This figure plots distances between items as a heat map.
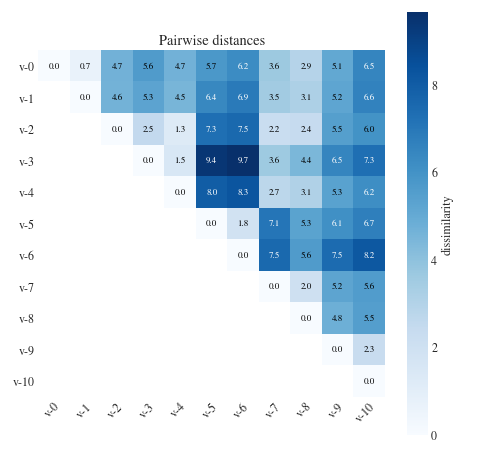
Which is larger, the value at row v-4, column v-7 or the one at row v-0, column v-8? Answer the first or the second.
the second
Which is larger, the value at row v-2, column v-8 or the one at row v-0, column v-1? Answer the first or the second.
the first
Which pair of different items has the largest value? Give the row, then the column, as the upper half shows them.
v-3, v-6
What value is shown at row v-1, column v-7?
3.5
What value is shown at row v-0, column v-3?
5.6
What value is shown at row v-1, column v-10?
6.6
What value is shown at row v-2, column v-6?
7.5
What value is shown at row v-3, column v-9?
6.5
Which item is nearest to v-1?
v-0
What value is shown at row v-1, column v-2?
4.6
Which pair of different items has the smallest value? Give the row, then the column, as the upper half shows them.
v-0, v-1
